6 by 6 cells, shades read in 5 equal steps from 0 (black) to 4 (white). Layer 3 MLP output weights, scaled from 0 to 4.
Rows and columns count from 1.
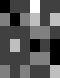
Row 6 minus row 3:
1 0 1 -1 -1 2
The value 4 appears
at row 1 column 4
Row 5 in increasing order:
0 1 1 1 2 2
